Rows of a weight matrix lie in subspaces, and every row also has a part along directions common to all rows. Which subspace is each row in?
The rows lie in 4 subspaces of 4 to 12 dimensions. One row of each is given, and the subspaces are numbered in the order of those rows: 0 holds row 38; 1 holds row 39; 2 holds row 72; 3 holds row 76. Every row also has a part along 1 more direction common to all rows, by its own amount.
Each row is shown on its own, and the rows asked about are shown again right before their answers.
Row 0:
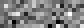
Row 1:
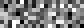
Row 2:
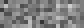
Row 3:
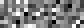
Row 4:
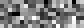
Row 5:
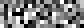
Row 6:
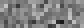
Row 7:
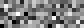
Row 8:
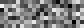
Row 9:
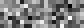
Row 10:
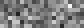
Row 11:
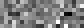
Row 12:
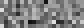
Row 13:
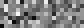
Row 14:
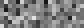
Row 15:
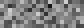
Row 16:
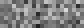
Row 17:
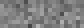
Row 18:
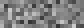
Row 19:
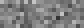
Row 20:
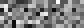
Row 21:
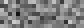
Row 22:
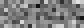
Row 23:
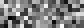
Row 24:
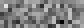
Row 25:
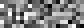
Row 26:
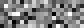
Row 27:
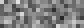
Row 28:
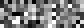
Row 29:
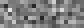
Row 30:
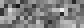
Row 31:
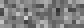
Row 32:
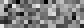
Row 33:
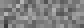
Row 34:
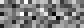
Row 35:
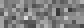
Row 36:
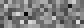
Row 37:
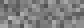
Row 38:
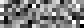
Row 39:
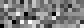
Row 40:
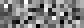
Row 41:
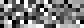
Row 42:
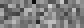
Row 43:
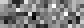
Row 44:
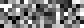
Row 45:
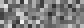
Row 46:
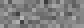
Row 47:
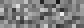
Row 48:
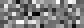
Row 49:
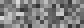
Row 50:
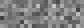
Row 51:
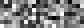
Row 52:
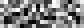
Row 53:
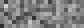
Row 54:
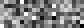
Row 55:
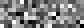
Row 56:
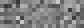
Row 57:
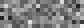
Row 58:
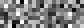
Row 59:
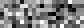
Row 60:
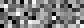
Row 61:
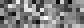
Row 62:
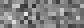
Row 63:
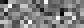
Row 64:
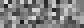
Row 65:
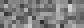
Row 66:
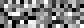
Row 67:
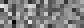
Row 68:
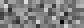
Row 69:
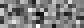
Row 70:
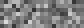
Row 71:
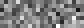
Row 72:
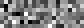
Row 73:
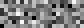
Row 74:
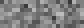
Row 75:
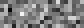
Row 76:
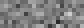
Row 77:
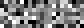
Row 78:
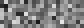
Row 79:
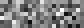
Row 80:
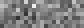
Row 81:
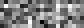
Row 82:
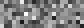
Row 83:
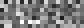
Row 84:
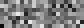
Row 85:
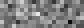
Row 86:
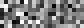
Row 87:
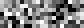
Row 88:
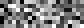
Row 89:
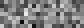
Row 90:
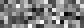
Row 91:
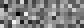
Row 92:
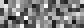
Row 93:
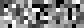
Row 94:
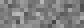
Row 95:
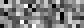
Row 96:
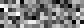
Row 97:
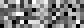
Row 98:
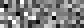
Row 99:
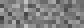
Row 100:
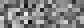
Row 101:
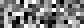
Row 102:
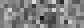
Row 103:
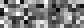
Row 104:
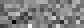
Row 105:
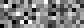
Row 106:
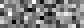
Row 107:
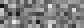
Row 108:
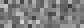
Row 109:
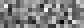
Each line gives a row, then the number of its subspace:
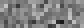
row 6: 3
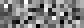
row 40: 3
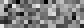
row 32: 0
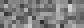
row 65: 1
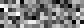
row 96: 0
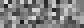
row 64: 3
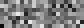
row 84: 0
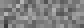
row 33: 1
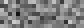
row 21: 2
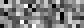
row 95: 0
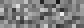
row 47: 2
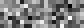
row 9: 1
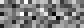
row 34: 0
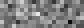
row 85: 2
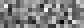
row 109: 3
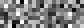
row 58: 3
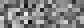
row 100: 2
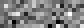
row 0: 3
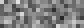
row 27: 0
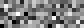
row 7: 3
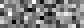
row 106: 2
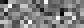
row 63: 0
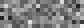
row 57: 0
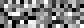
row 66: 3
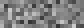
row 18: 2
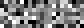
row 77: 0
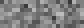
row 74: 0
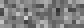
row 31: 1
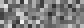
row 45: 3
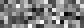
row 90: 3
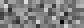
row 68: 3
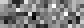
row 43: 0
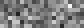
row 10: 1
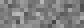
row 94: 2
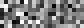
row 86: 3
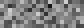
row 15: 2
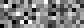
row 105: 0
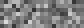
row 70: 0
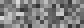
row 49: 0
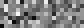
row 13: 1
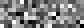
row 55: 1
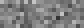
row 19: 0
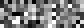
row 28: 2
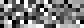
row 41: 2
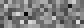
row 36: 2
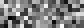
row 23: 1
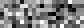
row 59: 1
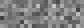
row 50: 0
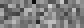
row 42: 2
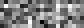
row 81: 1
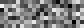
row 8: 0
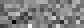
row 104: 3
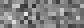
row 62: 0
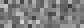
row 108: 3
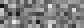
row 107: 2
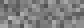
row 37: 1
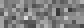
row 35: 1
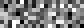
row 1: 3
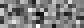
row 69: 2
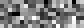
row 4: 0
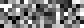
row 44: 0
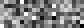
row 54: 2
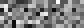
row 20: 2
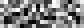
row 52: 0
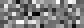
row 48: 2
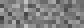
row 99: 2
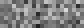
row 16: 0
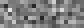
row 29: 2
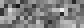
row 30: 2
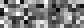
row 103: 1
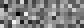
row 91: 3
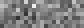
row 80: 0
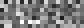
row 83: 3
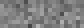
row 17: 3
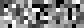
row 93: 0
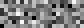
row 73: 0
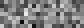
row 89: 0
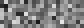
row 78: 3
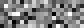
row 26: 3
